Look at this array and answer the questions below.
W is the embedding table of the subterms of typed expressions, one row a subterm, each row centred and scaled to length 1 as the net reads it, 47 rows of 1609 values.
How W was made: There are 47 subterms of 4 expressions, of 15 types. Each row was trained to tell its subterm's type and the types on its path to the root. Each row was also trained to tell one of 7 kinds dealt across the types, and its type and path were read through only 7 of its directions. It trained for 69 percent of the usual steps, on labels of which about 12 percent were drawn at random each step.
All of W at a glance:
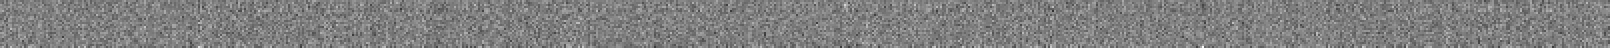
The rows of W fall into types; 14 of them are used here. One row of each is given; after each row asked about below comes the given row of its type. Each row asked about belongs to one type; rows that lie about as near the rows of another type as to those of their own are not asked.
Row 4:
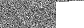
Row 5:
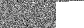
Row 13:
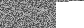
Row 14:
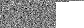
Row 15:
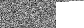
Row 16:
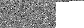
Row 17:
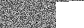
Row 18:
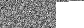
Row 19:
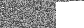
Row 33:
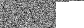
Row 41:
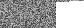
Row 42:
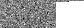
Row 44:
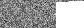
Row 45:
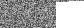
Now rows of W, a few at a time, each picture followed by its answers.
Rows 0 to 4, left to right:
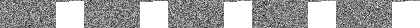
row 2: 16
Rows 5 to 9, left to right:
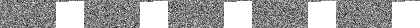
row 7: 18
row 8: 4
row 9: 5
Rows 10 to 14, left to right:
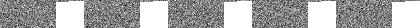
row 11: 5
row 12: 4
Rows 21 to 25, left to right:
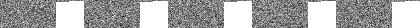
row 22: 13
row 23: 16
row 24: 18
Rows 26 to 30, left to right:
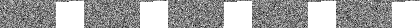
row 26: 16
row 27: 41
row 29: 5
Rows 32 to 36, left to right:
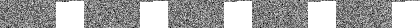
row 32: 33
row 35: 33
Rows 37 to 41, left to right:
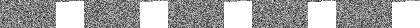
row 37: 14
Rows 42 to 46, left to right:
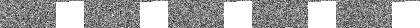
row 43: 13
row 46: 45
